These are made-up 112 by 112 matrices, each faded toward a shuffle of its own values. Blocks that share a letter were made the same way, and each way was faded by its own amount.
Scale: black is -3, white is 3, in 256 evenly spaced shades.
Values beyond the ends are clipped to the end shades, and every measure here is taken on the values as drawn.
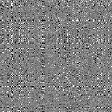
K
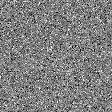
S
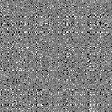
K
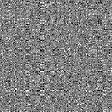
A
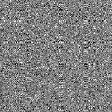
A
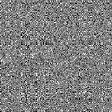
A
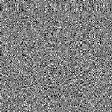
A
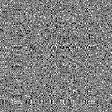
A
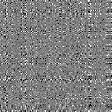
K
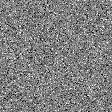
S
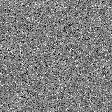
S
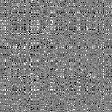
K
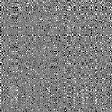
K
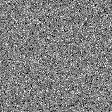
S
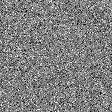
S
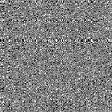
A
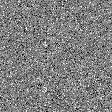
S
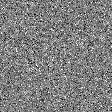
S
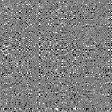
K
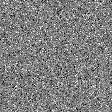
S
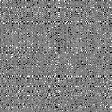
K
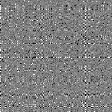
K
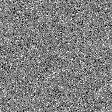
S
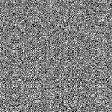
A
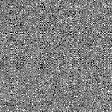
A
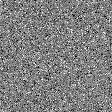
S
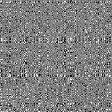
K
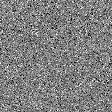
S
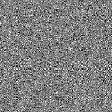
A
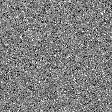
S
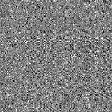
A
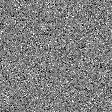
S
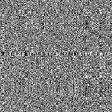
A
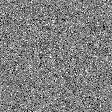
S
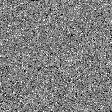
S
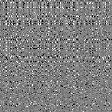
K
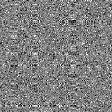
A
